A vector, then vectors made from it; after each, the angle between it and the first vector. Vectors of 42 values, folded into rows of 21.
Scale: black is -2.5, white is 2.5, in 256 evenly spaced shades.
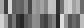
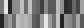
nearly opposite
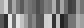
partly opposed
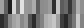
partly opposed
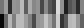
nearly opposite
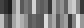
orthogonal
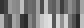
orthogonal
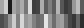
partly opposed
